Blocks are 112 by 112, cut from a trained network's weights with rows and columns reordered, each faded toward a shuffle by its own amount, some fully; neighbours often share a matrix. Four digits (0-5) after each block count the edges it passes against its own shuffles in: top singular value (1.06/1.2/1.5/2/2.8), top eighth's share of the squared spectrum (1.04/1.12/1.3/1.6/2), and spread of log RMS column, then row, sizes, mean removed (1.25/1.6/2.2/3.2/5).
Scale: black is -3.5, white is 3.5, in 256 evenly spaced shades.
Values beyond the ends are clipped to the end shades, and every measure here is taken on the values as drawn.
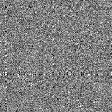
4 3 1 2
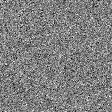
2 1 0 0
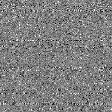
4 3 1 3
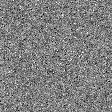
0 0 0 0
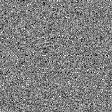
3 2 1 2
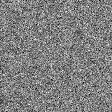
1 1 0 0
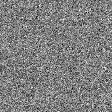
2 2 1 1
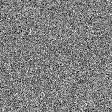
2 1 0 0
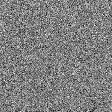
2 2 0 1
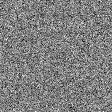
1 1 0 0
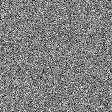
2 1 0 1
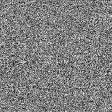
3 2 0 1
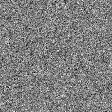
1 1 0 0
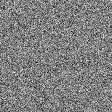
0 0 0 0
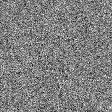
1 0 0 0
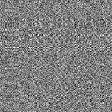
5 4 2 3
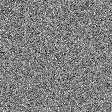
1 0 0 0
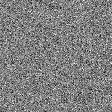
3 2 0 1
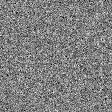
0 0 0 0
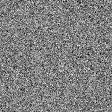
1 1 0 0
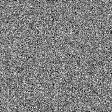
3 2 0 2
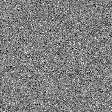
1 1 0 0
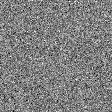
1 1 0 0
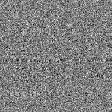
4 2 0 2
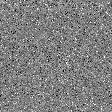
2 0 0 0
